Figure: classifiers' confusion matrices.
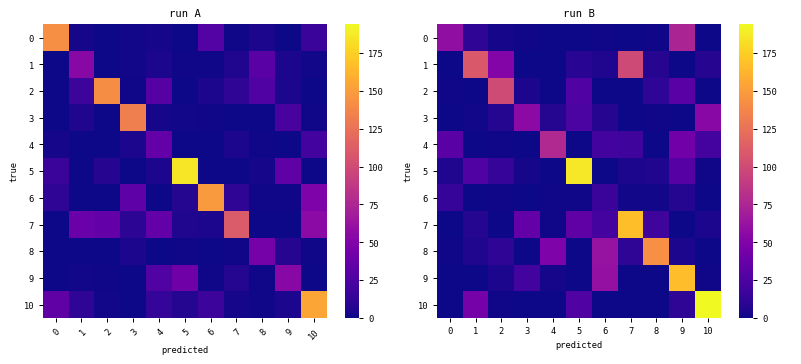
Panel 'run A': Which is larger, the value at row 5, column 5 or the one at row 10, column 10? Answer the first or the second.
the first
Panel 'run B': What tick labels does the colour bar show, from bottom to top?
0, 25, 50, 75, 100, 125, 150, 175
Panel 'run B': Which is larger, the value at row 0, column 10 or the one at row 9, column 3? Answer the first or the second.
the second
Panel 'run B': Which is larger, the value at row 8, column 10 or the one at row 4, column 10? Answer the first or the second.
the second
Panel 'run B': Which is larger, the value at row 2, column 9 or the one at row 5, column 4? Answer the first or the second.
the first
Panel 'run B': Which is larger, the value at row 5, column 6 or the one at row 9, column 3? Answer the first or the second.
the second
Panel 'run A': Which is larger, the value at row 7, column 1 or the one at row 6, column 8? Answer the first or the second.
the first
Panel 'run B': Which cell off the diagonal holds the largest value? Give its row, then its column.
1, 7
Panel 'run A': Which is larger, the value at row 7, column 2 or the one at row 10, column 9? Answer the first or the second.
the first
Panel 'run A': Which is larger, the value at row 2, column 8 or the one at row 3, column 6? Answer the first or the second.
the first
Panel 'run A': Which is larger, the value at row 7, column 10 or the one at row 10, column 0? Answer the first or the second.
the first
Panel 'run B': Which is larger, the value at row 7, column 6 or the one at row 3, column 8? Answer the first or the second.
the first
